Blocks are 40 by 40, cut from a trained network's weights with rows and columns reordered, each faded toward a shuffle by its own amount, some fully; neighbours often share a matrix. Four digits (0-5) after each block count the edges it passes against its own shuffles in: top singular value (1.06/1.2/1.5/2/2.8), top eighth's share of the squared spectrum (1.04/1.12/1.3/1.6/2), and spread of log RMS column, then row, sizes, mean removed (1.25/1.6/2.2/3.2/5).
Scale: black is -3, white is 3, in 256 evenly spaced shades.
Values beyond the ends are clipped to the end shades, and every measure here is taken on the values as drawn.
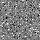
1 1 0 1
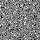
0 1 0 0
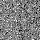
0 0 0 0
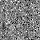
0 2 0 0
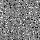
1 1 0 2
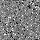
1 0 0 0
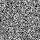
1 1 0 0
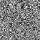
2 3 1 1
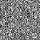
3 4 2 2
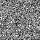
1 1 0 0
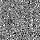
2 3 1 1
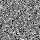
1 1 0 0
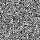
0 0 0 0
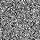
0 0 0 0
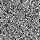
0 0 0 0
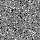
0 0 0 0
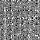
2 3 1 2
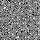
1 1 0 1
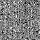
2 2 0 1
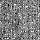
2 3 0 2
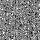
1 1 0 0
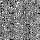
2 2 0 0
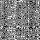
3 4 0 3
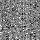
1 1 0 0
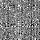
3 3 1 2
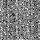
2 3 0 1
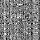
3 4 0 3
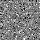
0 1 1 0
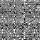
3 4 2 1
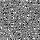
1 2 1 0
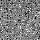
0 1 1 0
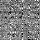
2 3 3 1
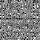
2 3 2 1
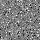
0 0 0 0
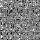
2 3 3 0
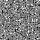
0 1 0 0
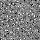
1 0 0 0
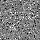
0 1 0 0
